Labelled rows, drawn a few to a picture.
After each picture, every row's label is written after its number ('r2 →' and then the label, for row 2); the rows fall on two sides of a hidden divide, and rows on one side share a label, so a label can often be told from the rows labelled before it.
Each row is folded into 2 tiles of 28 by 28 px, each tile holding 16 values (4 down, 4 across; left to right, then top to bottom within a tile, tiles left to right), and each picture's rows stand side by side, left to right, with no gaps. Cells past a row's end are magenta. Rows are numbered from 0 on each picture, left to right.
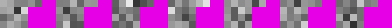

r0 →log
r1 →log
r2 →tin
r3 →log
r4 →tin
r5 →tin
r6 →tin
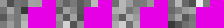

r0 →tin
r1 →tin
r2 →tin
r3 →log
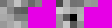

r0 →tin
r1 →log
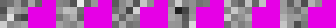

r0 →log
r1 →tin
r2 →log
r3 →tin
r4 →tin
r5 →log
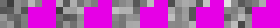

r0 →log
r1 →log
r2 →tin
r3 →tin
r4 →tin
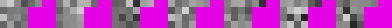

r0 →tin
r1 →log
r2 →log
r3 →tin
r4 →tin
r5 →tin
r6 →log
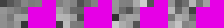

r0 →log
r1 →tin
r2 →log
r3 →tin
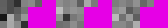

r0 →log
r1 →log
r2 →tin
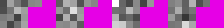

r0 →log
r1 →log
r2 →tin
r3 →tin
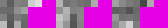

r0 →log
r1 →tin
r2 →tin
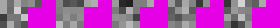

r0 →log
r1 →log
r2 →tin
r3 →tin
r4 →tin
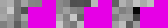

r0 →tin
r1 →tin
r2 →tin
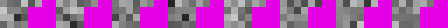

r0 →tin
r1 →log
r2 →log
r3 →log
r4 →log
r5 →log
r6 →tin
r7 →log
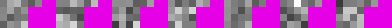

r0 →tin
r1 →tin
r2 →tin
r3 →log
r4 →tin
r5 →log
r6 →tin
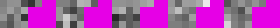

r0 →tin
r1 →tin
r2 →log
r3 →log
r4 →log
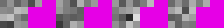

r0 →tin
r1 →tin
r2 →log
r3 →log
